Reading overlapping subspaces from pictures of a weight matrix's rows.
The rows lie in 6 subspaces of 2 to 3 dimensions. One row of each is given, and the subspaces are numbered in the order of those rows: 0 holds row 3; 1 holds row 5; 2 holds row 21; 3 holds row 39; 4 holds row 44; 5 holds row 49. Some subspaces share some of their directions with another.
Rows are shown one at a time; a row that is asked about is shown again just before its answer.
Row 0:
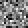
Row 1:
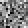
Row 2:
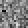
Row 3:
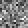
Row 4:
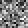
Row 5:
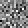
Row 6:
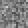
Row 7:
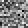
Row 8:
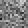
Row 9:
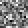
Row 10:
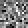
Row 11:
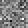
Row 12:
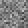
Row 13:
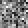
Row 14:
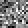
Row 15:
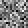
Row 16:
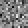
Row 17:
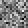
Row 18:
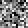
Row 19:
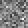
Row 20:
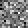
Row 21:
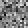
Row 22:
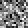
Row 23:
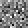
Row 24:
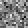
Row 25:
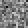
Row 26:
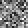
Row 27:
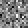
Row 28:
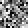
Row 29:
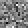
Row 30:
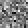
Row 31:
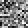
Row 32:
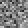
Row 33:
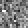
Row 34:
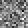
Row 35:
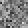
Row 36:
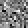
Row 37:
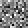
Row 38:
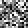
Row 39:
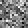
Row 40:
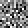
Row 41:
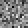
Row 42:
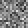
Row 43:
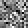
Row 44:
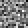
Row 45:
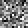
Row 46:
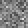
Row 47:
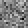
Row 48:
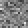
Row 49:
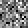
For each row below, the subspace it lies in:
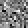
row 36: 0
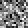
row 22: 2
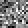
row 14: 4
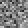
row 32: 2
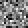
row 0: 2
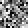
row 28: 3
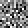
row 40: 1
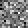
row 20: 3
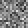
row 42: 1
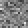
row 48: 3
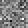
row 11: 2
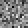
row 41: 5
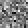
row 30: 0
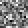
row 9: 2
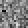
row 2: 0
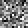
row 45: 5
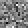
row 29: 4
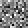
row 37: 1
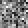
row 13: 4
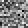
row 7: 4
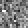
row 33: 0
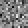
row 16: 5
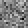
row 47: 3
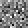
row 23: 1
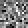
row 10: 0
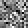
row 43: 0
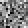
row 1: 3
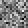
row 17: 5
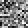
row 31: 4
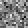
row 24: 2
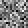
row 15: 1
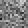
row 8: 3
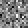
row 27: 5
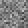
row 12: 2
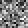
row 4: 0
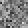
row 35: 3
